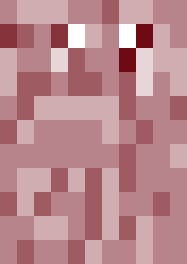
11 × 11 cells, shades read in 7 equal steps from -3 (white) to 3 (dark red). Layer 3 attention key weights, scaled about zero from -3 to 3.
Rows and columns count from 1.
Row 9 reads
1 -1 1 0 0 1 -1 0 0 1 0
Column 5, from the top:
0 -3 1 1 -1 0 0 -1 0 0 1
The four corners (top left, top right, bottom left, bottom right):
0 0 0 0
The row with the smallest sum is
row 1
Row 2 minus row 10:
2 1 1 3 -3 -2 1 -4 4 -1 0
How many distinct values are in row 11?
3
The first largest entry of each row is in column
7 9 8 2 2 1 8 4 1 6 2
